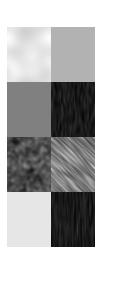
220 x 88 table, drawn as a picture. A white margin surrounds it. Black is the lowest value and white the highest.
The table splits into 4 rows of 2 panels. Panel 1,1: very high, smooth, faint in contrast. Panel 1,2: high, flat. Panel 2,1: middling, flat. Panel 2,2: very low, streaked downward, faint in contrast. Panel 3,1: low, blotchy. Panel 3,2: middling, slanting down to the right. Panel 4,1: very high, flat. Panel 4,2: very low, streaked downward, faint in contrast.
